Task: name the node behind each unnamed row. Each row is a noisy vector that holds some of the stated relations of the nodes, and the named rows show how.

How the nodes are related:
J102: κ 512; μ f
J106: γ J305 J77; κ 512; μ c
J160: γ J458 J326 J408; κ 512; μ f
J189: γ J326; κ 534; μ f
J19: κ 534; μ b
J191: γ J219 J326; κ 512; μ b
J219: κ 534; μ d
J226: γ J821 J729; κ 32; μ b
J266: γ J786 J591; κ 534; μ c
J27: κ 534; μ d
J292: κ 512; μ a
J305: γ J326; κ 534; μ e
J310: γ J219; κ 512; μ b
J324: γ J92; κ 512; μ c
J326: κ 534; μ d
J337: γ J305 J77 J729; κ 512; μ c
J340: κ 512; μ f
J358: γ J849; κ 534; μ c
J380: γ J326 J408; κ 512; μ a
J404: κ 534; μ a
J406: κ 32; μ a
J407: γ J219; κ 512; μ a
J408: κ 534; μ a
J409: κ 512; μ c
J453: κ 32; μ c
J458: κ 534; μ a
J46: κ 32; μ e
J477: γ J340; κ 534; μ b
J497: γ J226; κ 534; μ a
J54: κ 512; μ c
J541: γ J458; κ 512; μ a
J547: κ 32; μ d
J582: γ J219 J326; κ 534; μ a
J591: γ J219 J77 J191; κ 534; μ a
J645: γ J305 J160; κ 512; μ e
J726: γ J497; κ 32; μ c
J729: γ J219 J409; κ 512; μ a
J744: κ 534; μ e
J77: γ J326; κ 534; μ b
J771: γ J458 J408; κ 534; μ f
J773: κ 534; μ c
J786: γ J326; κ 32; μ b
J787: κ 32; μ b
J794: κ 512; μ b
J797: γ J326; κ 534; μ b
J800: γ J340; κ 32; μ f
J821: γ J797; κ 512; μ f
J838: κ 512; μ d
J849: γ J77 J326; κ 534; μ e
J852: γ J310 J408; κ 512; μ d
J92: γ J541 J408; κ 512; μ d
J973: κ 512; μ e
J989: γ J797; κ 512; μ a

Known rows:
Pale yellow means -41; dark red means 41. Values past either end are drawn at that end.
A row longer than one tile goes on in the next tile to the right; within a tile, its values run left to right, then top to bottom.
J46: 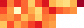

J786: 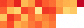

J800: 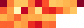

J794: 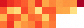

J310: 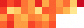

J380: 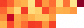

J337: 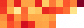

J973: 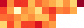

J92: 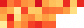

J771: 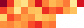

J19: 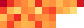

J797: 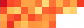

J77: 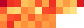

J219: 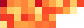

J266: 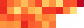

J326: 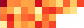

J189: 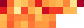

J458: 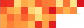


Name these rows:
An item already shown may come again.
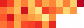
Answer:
J989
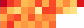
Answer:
J77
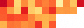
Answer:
J404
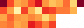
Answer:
J102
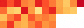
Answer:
J787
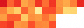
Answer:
J226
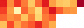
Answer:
J46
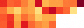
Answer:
J409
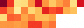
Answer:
J771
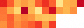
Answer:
J406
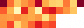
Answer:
J340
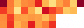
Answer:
J821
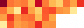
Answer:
J27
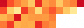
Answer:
J477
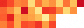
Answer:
J989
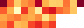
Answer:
J340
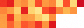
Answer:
J541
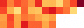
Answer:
J54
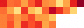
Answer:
J453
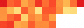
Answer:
J226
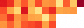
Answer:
J292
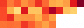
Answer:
J726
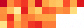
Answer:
J838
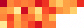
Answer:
J547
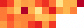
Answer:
J406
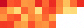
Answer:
J226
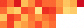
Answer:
J786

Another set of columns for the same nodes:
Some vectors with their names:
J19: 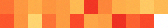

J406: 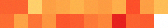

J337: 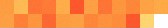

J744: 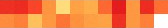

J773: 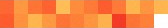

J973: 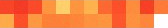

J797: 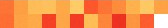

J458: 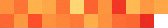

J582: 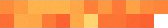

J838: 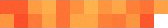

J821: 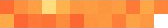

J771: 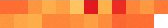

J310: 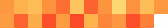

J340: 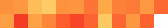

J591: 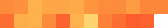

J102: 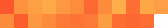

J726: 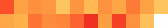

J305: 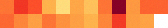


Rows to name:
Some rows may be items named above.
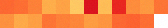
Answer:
J771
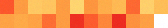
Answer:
J226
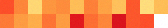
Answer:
J787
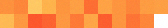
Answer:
J380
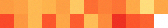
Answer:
J77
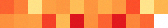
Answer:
J786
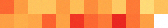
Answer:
J226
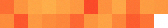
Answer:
J102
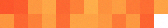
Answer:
J838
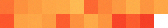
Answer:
J404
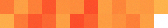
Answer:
J324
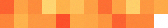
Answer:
J497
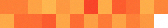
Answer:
J160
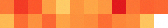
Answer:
J645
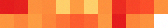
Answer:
J46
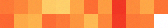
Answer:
J189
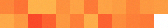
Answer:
J380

